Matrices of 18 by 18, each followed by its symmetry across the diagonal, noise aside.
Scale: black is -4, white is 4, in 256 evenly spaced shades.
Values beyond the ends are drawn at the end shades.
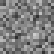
symmetric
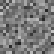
symmetric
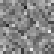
symmetric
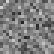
symmetric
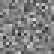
antisymmetric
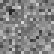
symmetric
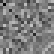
symmetric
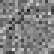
symmetric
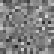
antisymmetric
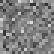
symmetric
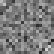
symmetric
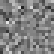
antisymmetric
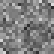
symmetric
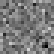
symmetric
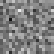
antisymmetric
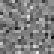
antisymmetric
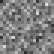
symmetric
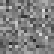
antisymmetric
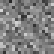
antisymmetric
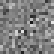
antisymmetric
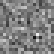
antisymmetric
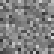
antisymmetric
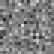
antisymmetric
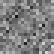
symmetric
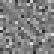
antisymmetric
